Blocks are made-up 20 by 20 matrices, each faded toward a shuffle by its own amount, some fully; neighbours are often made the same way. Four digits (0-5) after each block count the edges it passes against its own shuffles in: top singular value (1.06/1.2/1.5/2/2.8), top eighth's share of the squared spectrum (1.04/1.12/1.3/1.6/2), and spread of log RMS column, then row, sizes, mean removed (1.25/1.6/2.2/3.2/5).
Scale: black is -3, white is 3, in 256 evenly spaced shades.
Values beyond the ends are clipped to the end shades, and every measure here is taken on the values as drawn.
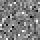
0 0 0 0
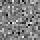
1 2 0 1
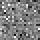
0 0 0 0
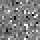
1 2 1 0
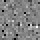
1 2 0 0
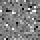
0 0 0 0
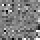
2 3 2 2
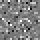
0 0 0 1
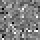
1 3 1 1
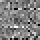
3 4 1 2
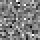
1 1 0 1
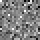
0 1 0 0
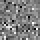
1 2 0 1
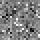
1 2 0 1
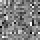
3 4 2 1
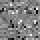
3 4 1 2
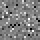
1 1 0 1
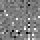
2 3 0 0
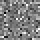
1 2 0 0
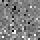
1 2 0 0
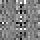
3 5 2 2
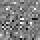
2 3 0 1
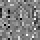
2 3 2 0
